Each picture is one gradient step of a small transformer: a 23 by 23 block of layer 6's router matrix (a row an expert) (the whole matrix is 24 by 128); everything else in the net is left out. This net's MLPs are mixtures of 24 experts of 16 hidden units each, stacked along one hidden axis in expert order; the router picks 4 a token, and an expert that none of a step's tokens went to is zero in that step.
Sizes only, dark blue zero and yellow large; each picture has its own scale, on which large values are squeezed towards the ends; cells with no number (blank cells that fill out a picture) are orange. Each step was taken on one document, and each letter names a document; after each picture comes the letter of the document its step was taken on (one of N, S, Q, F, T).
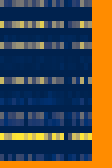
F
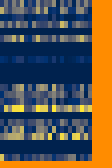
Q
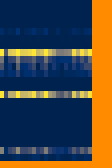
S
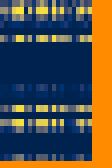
Q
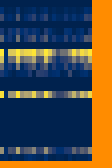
S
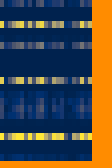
F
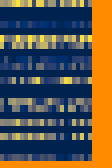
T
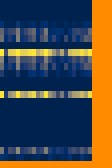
S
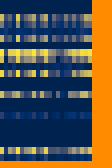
S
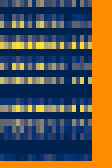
T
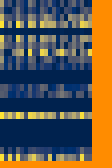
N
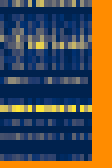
T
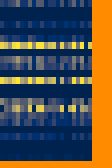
T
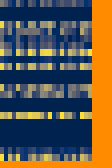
N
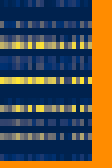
T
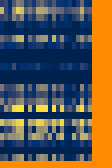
Q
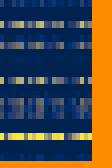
F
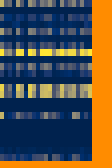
N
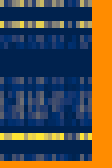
F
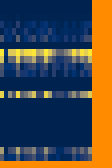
S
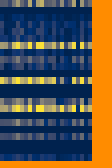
T
